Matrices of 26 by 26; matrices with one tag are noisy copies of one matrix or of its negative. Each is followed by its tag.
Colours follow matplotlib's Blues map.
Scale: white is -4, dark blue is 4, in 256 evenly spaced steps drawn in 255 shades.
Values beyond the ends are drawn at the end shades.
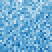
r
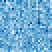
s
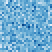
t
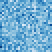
t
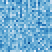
s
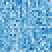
s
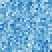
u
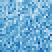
r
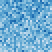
r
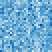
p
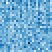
s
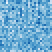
s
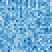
s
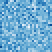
t
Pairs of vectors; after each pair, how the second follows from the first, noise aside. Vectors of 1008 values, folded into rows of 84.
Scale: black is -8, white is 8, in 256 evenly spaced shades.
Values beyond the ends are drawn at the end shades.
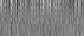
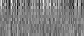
scaled up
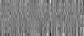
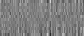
copied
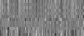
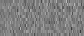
shuffled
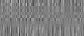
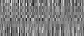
scaled up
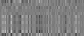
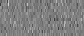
shuffled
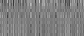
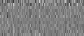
sign-scrambled
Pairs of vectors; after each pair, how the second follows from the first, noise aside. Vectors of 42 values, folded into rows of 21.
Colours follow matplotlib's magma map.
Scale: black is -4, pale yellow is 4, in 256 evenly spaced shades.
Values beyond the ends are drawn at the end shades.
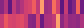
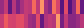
copied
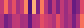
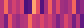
sign-scrambled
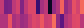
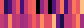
scaled up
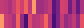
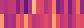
sign-scrambled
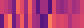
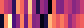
scaled up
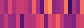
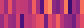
copied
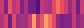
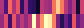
scaled up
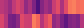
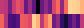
scaled up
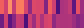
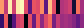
scaled up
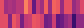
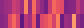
sign-scrambled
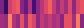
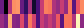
scaled up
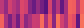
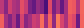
copied
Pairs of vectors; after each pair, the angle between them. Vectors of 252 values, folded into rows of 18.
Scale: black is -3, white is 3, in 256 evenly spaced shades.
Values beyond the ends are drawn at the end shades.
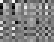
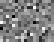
orthogonal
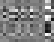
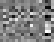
nearly opposite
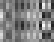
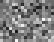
orthogonal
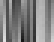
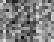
partly aligned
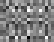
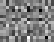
nearly opposite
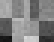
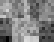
nearly parallel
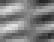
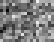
partly opposed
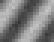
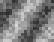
nearly opposite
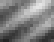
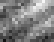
nearly parallel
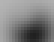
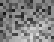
partly opposed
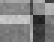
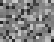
orthogonal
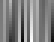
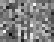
partly aligned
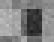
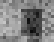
nearly parallel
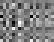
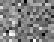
partly opposed
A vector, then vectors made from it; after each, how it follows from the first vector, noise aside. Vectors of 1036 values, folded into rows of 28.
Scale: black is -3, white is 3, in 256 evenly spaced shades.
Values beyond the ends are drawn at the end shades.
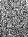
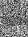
wrapped around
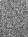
shrunk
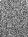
shrunk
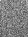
shrunk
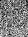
negated
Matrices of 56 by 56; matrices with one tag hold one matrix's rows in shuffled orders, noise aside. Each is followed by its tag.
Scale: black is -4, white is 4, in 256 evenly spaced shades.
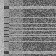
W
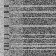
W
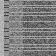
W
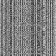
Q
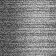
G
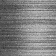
G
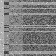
W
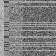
W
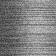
G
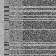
W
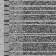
W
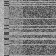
W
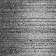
G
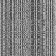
Q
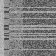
W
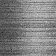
G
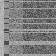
W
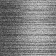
G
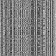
Q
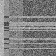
W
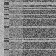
W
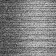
G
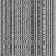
Q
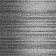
G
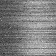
G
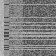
W
